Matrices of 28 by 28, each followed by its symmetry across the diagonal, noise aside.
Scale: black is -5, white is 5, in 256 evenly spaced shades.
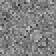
symmetric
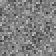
symmetric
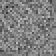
symmetric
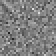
antisymmetric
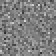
antisymmetric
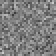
symmetric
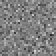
antisymmetric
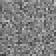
antisymmetric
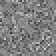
symmetric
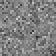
symmetric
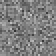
antisymmetric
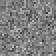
antisymmetric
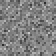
symmetric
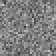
antisymmetric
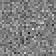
antisymmetric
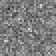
symmetric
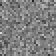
antisymmetric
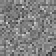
symmetric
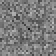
symmetric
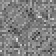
symmetric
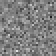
antisymmetric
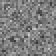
symmetric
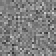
antisymmetric
